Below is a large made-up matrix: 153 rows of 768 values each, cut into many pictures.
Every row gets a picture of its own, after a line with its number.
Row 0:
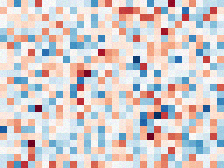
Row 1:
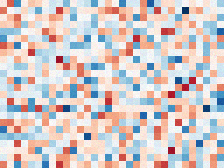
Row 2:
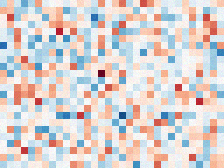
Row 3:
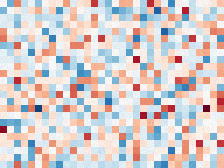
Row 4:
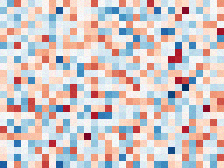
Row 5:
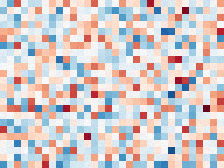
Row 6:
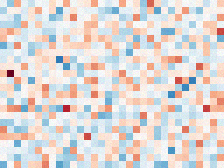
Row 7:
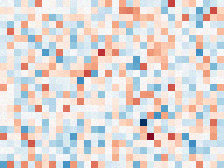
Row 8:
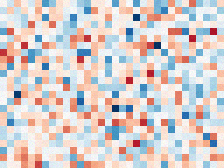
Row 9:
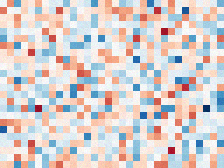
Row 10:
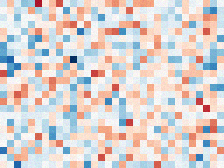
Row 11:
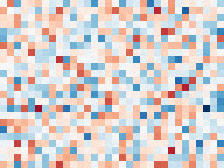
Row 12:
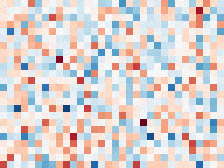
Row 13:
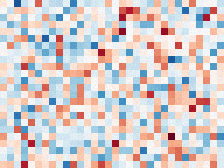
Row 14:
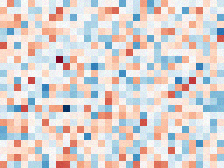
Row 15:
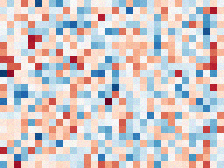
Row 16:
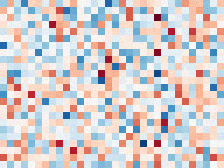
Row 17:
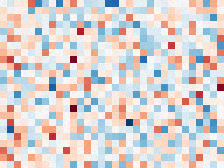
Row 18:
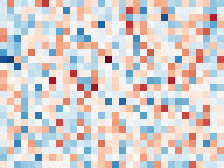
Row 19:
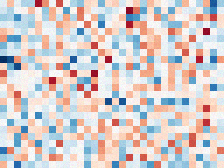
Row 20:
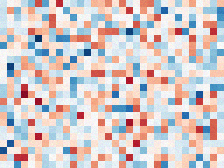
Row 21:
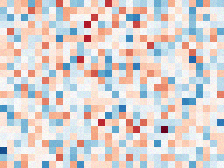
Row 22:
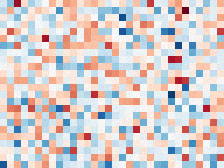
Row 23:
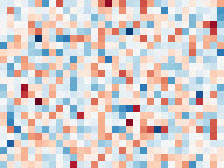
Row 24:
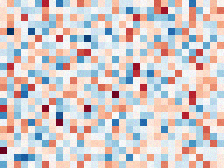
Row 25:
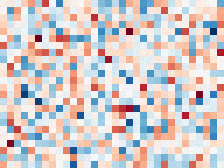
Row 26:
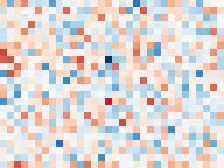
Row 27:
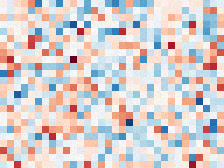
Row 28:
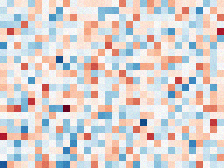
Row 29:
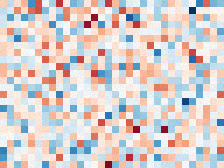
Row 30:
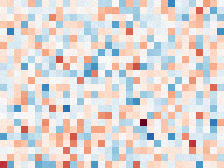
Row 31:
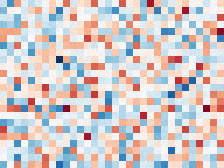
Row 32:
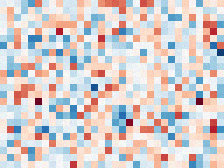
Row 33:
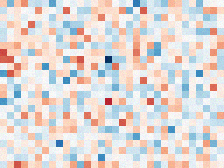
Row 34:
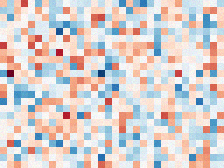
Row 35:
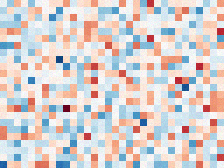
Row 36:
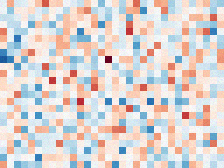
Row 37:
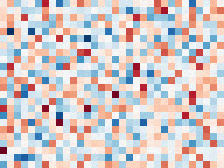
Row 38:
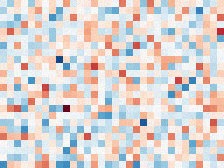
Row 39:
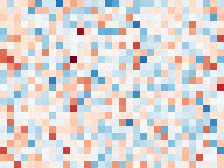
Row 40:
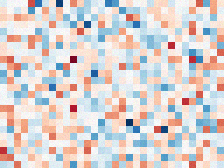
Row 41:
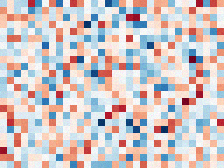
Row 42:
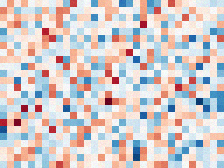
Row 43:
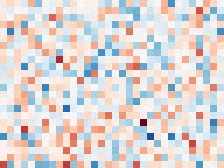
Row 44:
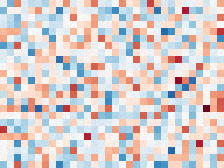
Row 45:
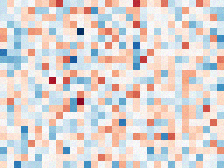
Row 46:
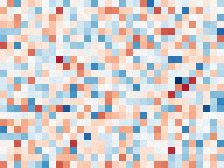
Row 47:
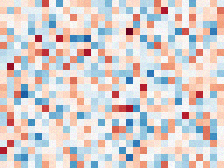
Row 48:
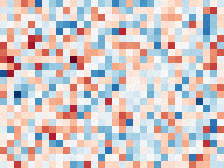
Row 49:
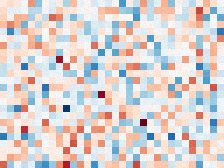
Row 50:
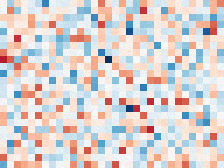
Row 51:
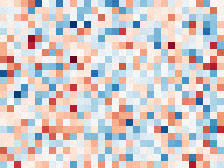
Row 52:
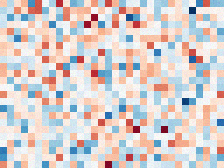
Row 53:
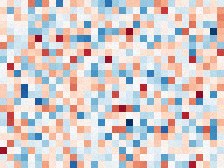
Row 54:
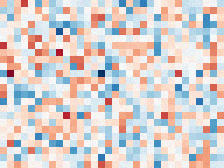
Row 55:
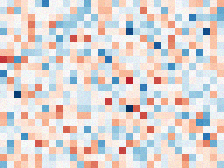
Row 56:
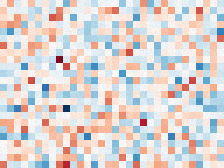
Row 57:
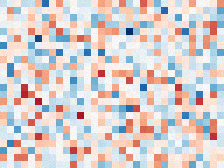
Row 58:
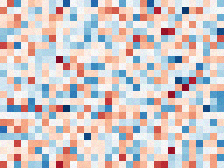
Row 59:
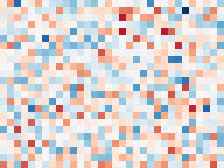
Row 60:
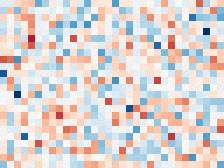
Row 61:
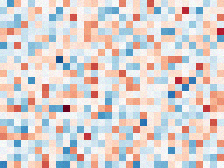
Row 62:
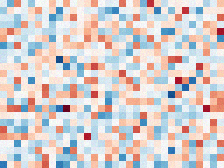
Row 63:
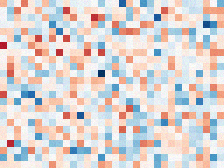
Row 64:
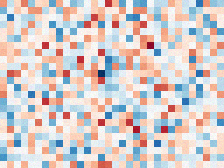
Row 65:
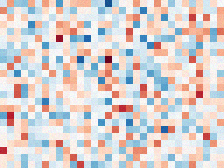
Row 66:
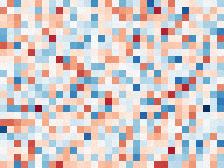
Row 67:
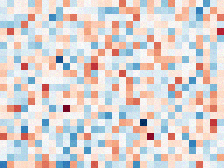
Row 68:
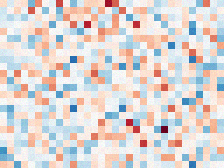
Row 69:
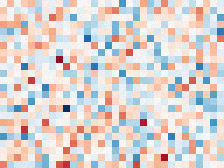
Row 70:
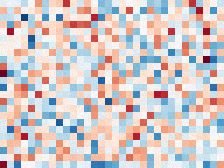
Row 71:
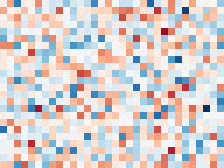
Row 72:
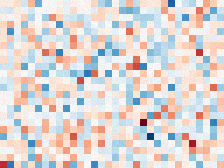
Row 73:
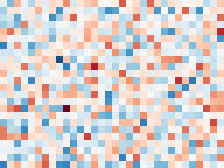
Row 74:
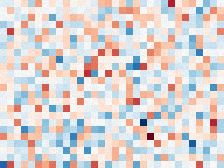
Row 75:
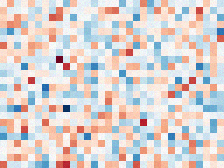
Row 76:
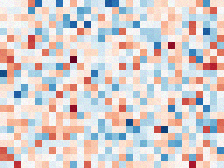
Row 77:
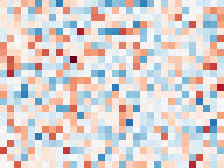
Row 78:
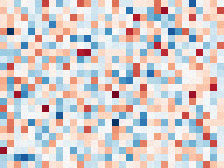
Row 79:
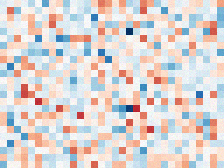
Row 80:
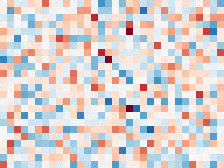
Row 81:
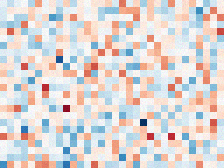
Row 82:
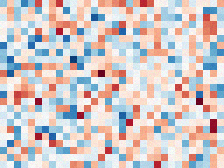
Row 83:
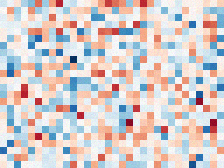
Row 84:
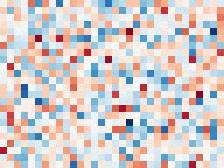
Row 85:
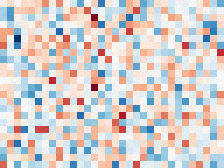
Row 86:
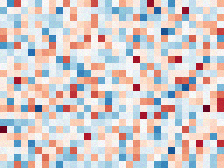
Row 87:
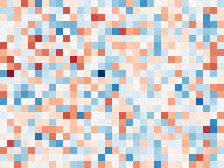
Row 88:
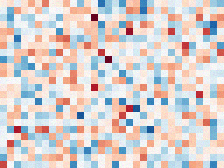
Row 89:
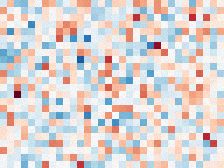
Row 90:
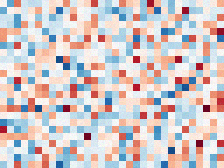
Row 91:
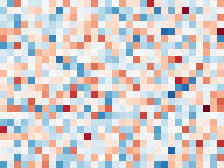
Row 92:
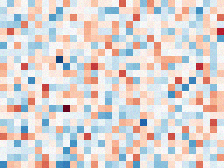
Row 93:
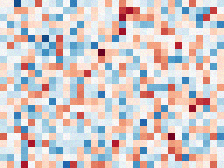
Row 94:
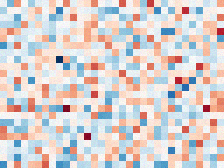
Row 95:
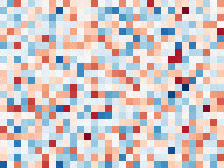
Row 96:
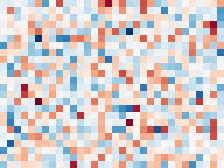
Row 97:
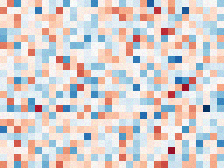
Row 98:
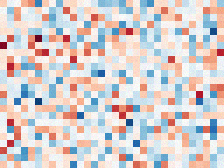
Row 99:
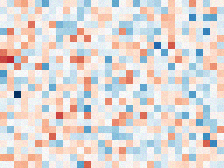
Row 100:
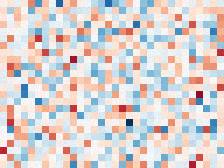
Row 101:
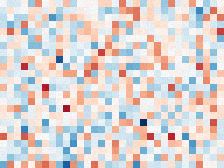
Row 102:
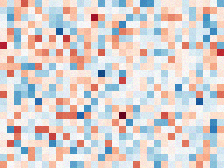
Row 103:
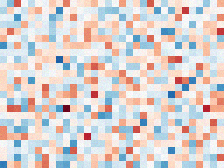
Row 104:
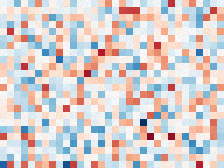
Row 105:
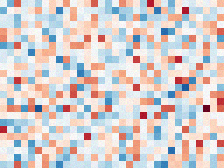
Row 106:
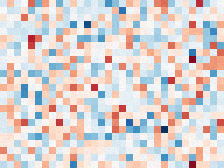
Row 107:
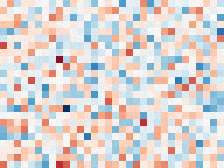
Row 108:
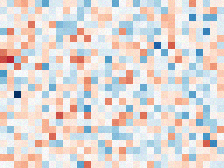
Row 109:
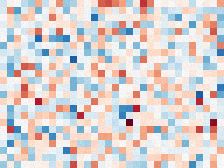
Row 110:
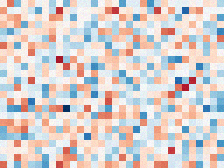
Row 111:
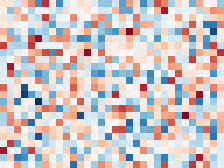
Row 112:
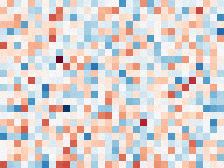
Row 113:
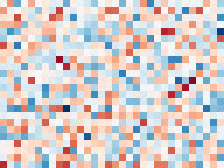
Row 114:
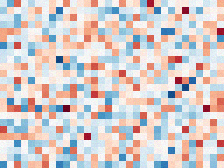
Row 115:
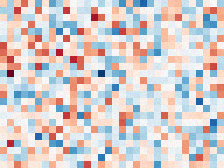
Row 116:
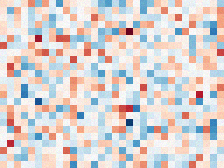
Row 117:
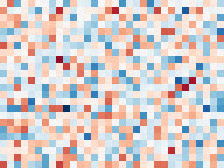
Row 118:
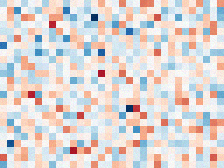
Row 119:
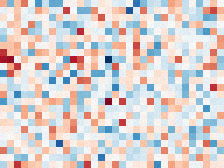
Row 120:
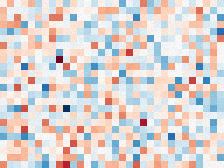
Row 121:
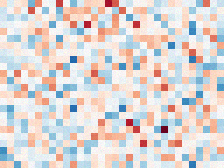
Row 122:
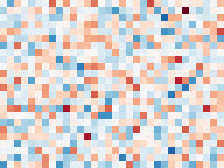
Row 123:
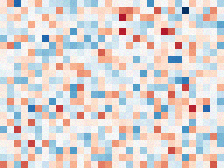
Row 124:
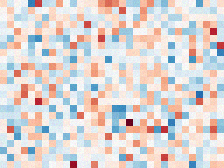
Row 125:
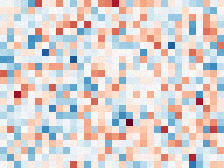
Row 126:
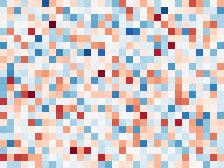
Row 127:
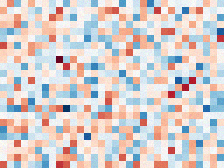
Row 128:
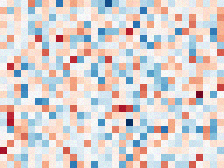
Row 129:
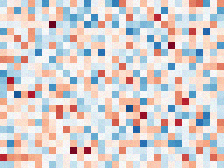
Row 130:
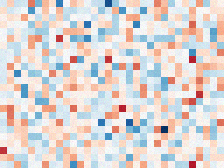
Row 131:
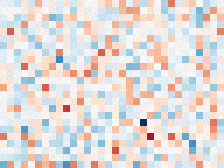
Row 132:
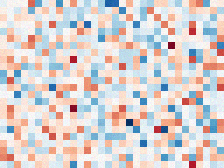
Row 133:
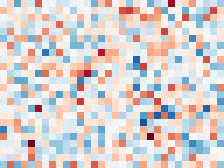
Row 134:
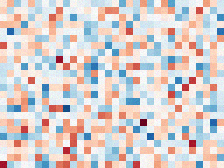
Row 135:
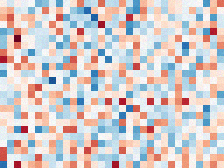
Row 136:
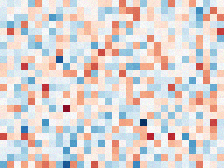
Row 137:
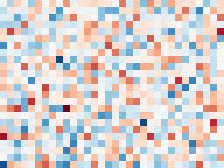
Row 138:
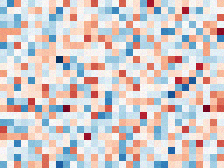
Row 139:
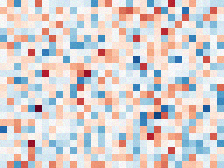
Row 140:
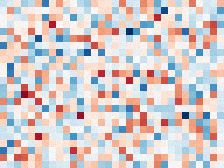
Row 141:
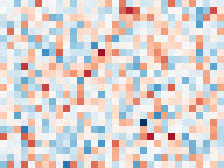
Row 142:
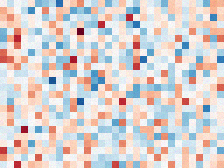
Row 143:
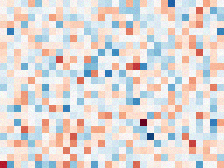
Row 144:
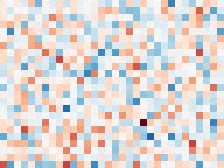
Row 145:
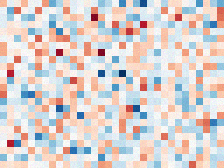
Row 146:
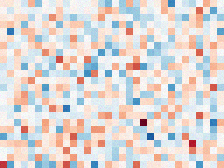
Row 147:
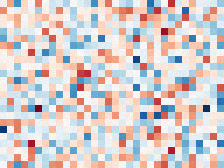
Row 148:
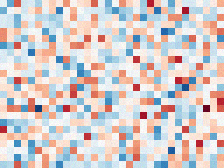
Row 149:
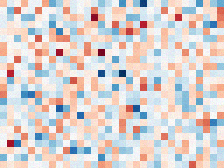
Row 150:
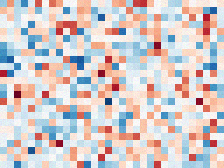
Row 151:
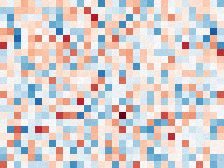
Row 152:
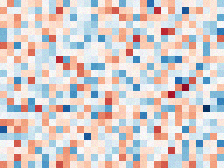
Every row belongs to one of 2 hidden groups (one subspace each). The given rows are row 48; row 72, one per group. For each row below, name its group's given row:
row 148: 72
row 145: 48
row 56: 72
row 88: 48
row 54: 48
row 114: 72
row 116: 48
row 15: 48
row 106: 48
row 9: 72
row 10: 48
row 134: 72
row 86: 72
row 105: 72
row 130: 48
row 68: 48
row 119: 48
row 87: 48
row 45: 48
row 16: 48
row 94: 72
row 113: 72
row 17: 48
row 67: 72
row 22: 72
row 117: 72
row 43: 72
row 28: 72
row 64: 48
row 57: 48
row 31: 72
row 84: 48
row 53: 48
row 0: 72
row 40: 48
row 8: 48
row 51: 48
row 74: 72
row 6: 72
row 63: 48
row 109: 48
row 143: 72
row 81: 72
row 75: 72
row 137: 72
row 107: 72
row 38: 72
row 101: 72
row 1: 72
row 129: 48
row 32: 48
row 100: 48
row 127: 72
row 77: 48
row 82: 48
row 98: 48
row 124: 48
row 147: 72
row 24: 48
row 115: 48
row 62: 72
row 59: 72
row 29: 48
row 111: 48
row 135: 48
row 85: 48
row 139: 72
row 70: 48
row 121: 48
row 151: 48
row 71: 72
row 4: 72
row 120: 72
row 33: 48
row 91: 72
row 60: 48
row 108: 48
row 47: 48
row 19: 48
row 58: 72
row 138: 72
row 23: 48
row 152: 72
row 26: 48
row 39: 48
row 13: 72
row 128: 48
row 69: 72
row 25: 48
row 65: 48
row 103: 72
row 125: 48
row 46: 72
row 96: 48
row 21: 48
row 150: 48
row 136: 72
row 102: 48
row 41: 48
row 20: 48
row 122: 72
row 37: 48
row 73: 72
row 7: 72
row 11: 72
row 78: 48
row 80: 48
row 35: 72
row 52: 48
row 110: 72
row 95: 72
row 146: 72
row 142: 48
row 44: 72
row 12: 72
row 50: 48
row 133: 72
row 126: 48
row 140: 48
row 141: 72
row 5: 72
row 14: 72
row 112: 72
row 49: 72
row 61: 72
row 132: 48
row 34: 48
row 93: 72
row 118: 48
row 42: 72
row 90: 72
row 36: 48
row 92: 72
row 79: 48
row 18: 48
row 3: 72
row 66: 72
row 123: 72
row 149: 48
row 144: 72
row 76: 48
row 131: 72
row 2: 48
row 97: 72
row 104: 72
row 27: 48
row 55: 48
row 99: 48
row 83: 48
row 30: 72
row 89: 48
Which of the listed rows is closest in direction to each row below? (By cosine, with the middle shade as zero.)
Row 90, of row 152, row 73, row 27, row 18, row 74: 73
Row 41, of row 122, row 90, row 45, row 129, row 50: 129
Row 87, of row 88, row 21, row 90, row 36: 88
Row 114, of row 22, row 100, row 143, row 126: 22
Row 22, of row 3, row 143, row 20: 3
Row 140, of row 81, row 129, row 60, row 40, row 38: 129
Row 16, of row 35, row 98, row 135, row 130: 130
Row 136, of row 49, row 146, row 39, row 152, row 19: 19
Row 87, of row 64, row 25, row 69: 25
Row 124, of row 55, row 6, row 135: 135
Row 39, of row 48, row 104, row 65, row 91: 48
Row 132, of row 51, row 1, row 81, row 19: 51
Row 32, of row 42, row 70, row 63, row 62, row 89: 89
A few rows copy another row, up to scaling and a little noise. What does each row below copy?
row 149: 145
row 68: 121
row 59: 123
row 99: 108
